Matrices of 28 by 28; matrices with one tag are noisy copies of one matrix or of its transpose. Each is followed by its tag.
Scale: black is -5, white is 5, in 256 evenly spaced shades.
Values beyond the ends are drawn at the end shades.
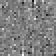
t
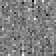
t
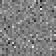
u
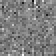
t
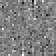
t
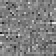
t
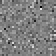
u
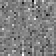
t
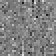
t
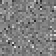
u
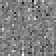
t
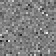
u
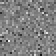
u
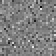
u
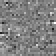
t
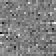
t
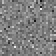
u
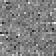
t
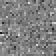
t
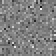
u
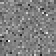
u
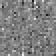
t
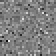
u
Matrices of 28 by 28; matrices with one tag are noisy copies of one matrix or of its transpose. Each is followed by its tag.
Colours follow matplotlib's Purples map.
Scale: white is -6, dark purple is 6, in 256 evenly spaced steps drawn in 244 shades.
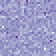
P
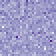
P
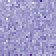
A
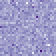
P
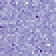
P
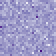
P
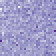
A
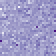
A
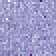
A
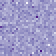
P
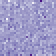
A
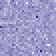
P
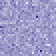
P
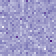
P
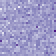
A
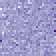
A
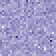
P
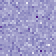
P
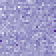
A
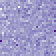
A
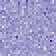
P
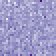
A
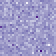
P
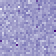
A
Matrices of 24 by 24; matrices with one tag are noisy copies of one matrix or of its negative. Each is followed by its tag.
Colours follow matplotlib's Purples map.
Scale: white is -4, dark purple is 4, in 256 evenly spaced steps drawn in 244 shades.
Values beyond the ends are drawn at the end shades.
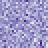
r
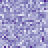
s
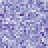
s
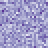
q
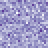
q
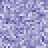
s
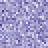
q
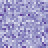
s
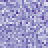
q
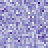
q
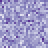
s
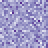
r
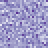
q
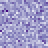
q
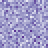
r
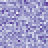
q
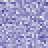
q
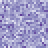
s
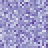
r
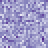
s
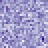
s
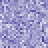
s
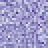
q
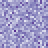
r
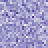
q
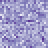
s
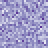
q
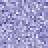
q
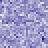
s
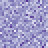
r
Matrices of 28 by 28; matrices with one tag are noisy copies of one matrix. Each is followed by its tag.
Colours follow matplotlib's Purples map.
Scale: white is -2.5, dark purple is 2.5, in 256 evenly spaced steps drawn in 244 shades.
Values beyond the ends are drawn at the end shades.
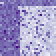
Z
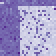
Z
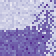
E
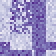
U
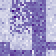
U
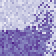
E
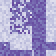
U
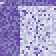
Z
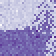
E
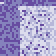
Z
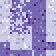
U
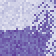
E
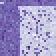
Z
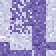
U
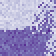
E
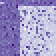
Z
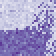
E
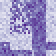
U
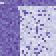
Z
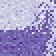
E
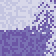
E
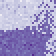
E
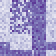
U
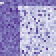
Z
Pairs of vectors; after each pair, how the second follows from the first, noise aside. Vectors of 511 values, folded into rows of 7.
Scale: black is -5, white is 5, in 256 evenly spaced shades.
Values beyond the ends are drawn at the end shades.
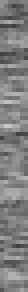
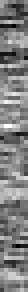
scaled up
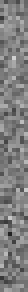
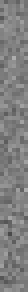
shrunk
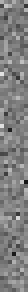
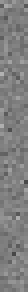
shrunk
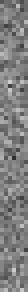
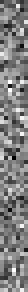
scaled up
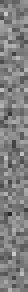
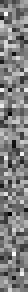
scaled up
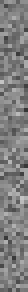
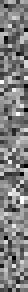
scaled up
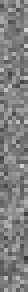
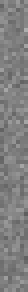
shrunk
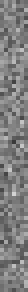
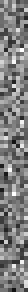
scaled up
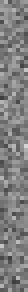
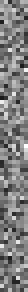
scaled up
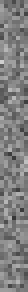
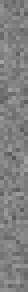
shrunk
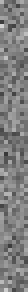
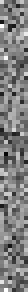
scaled up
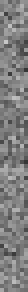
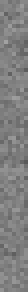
shrunk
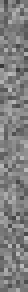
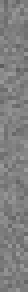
shrunk
